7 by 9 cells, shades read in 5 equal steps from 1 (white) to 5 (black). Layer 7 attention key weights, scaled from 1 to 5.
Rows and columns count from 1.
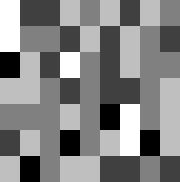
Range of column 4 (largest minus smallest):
4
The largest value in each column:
5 5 4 5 3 5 4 5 4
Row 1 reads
1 4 4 2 3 2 4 2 3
